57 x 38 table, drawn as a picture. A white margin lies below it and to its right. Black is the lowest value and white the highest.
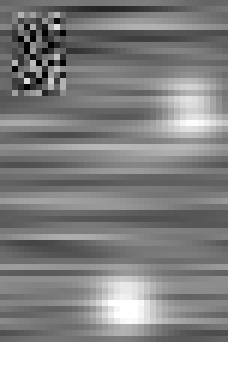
Odd patch: rougher, in the top left. Grain: streaks across. Bumps: two. Ninth with the highest average: bottom middle.
